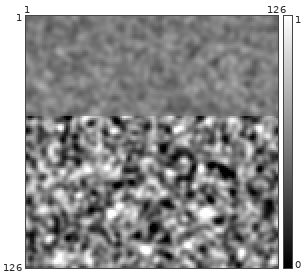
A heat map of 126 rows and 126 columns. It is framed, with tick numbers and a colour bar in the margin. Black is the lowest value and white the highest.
Mirror symmetry: none. Seam: horizontal, 40% of the way down, the top part calmer. Average level on the scale: 50%. Slope: none. Grain: blotchy.
